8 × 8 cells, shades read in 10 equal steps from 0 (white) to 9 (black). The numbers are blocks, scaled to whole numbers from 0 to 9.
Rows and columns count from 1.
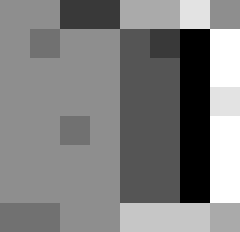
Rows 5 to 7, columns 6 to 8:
6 9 0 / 6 9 0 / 6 9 0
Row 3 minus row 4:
0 0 0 0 0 0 0 -1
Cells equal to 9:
6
